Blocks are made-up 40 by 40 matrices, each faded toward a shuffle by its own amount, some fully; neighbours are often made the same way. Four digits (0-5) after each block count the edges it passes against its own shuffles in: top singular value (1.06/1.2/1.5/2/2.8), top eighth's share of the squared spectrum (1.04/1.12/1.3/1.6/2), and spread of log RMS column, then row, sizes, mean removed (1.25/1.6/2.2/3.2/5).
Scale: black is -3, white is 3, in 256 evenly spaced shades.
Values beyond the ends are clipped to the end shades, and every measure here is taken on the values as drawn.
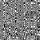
3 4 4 1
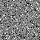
0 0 0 0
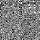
3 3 2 1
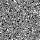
0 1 0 0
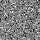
0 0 0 0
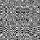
4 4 2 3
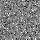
1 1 0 0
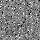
0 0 0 0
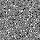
1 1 0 0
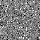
2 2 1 0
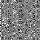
3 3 2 0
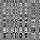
4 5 4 3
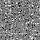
3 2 1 0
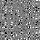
3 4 2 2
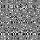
4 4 2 2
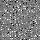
3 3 0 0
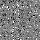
3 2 2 0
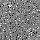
2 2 0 0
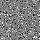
2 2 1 1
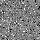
0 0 0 0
